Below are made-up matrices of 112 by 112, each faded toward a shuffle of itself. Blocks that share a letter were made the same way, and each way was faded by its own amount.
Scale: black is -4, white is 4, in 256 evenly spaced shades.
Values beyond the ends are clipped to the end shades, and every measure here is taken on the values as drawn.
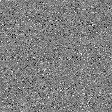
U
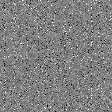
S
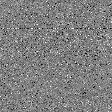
U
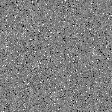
S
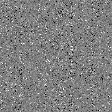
S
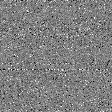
U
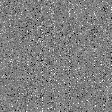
S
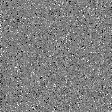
S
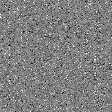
S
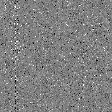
S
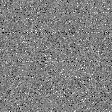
U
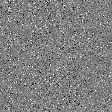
S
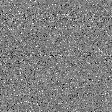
U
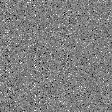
S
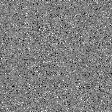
U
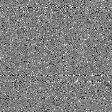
U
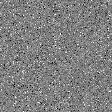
S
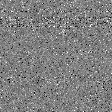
U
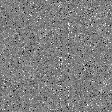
S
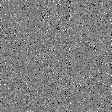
S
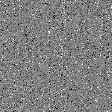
S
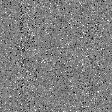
S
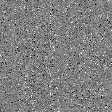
S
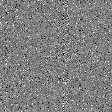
S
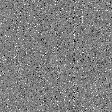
S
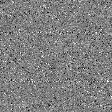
U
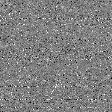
U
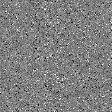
S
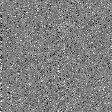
S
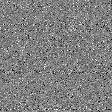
U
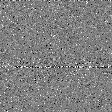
U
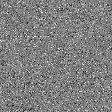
U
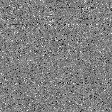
U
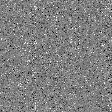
S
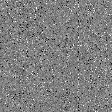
S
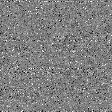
U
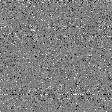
U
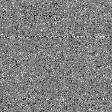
U
